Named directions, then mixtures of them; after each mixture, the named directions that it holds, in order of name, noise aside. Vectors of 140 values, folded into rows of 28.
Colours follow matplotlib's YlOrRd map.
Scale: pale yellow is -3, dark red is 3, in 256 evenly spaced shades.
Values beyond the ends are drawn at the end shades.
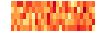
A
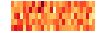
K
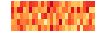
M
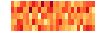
K, M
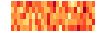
A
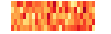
A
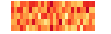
M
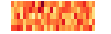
A, K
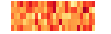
A, M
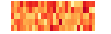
A, M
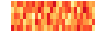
A, K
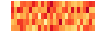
M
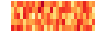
A, K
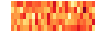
A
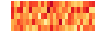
M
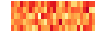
A, M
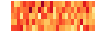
K, M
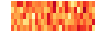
A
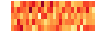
K, M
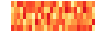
A, K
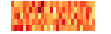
K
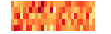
K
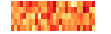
A, M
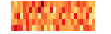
K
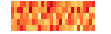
M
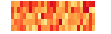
A, M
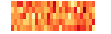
A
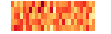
K
